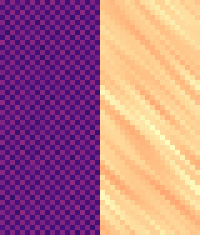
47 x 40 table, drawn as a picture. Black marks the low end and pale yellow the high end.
The table splits into one row of 2 panels. Panel 1,1: low, checkered. Panel 1,2: very high, slanting down to the right, faint in contrast.
